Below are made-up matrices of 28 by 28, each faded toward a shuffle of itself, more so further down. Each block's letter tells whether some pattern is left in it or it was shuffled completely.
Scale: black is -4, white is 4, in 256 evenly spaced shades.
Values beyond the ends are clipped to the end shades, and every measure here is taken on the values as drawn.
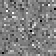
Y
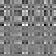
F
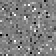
Y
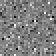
Y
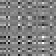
F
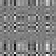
F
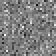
Y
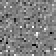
Y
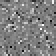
Y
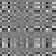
F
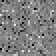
Y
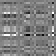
F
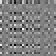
F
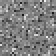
Y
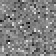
Y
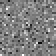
Y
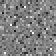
Y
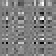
F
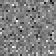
Y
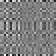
F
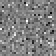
Y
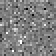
Y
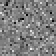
Y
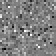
Y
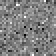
Y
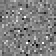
Y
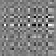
F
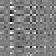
F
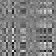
F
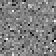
Y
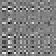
F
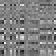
F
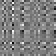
F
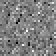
Y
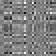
F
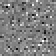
Y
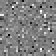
Y
